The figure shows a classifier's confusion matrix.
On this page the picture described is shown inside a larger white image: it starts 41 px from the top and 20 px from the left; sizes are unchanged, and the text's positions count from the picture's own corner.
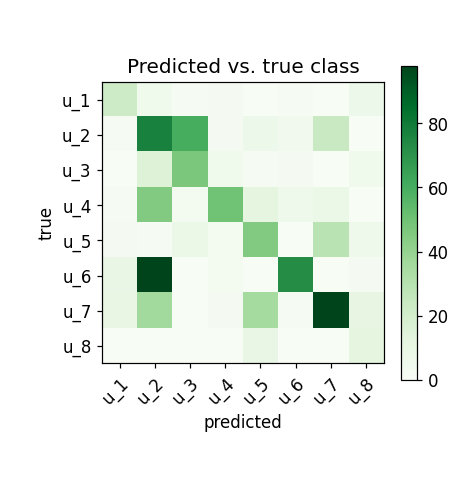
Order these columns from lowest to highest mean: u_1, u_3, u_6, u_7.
u_1, u_6, u_3, u_7
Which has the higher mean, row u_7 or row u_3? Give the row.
u_7
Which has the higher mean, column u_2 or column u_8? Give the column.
u_2
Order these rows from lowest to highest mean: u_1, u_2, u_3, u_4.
u_1, u_3, u_4, u_2
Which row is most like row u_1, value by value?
u_8
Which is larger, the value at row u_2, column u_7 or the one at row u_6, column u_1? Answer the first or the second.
the first
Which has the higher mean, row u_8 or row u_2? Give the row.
u_2
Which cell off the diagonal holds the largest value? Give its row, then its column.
u_6, u_2
